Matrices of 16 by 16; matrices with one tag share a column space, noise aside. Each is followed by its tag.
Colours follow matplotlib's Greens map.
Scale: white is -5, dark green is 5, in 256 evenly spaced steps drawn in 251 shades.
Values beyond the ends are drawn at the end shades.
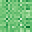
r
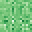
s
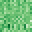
s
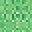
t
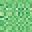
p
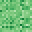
r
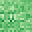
t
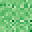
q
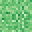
t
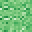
p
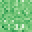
s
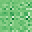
p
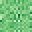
t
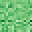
q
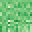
q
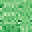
q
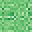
p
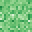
t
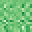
q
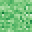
t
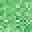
q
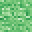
p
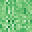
s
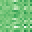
r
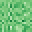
q
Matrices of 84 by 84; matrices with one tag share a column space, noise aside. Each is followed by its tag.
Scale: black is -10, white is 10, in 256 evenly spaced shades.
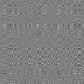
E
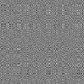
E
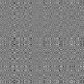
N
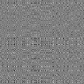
N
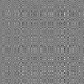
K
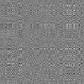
E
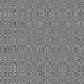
K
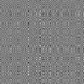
K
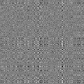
N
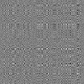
E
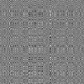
K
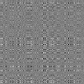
N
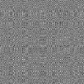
K
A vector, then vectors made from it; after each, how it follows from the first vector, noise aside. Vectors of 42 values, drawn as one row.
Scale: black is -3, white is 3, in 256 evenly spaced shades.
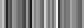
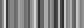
wrapped around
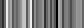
negated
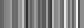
wrapped around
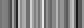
wrapped around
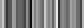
copied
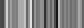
negated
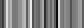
negated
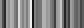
wrapped around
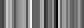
negated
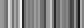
wrapped around
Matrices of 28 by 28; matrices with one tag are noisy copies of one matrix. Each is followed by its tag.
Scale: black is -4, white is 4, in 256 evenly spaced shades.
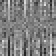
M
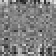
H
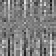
M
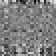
H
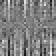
M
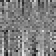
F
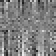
F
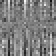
M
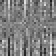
M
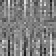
M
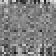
H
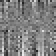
F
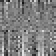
F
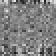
H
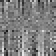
F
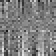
F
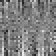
F
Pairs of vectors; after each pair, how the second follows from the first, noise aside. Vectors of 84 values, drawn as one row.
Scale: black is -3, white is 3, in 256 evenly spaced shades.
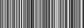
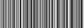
sign-scrambled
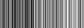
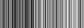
copied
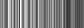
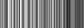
copied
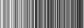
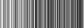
copied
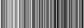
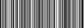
sign-scrambled
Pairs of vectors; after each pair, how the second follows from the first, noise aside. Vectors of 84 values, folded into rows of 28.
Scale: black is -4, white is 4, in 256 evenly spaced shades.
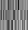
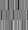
partly zeroed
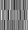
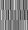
sign-scrambled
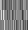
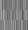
shrunk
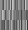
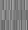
shrunk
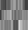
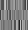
sign-scrambled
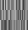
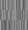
shrunk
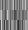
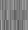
shrunk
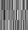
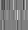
partly zeroed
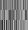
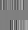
partly zeroed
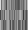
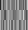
sign-scrambled
